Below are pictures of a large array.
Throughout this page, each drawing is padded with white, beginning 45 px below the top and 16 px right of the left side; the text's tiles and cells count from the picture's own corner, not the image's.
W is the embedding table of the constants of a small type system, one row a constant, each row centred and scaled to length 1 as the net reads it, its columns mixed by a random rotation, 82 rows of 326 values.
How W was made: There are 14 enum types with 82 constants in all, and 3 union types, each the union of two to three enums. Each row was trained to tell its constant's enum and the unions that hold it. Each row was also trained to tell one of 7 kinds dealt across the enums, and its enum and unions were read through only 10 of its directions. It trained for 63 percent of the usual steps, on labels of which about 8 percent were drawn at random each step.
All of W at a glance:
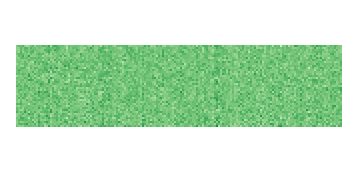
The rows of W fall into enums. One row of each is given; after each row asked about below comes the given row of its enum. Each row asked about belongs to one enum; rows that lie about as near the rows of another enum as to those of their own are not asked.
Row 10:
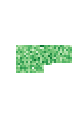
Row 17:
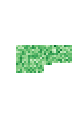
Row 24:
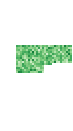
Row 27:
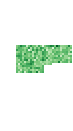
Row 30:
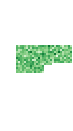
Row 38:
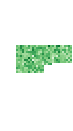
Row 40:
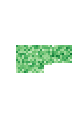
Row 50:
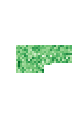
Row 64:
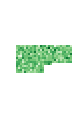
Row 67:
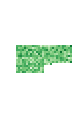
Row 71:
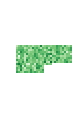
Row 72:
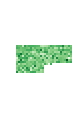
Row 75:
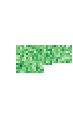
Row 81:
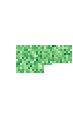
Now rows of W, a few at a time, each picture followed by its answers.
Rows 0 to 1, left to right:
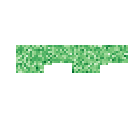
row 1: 27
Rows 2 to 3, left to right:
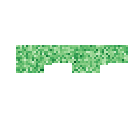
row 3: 72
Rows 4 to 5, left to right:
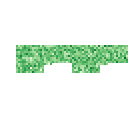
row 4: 67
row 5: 30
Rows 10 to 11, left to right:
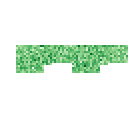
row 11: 75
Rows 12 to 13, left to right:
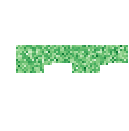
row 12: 50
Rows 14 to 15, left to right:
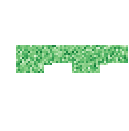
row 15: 10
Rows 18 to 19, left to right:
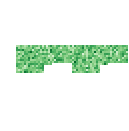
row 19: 50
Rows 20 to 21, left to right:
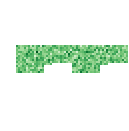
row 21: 38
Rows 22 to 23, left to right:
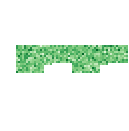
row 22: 72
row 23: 72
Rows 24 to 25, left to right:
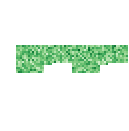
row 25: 71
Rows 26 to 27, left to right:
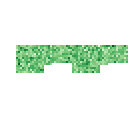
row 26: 64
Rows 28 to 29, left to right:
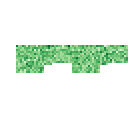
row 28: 81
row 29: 10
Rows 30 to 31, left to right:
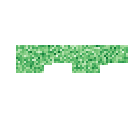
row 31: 10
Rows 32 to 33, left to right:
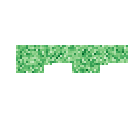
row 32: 67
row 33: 24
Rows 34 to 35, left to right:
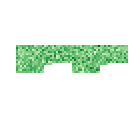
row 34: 30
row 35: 30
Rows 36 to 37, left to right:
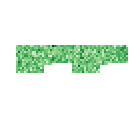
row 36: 72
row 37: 40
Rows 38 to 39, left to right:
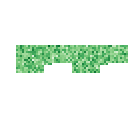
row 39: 81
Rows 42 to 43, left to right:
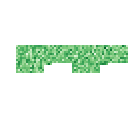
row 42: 50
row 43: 64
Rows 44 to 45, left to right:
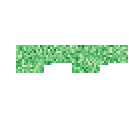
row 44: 64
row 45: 75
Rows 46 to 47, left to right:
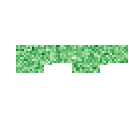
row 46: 71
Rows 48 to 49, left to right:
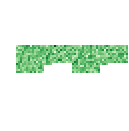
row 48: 17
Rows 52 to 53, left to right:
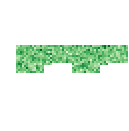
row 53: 81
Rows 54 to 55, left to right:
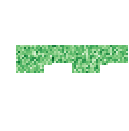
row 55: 50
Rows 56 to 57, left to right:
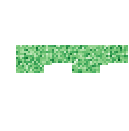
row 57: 67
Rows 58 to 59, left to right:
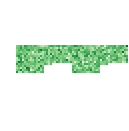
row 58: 72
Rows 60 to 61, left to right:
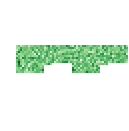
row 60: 64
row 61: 75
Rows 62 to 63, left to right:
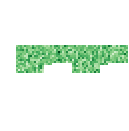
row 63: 81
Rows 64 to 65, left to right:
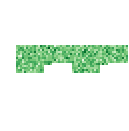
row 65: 24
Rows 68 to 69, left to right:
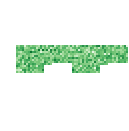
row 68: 38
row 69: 10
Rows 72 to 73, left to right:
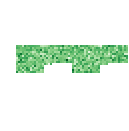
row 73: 27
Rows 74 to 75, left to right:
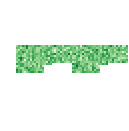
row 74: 75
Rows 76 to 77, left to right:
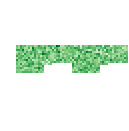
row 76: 71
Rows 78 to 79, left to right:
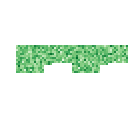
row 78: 50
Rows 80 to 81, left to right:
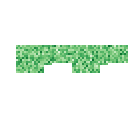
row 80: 81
